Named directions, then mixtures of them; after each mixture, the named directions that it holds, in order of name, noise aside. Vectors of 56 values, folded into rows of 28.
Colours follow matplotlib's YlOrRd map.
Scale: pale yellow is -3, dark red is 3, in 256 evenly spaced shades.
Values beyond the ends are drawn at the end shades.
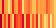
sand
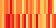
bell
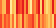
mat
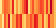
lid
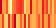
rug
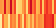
mat, sand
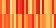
mat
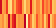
bell, rug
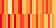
rug, sand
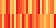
bell, mat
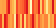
mat, rug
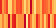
bell, rug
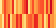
lid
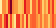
rug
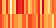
mat, rug
